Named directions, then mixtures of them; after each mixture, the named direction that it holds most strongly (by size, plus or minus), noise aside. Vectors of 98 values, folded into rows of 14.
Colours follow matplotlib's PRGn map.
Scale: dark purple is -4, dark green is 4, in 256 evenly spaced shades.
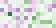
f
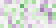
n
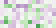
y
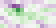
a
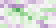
a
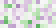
y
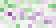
f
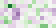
y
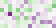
f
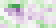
a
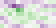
a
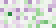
f
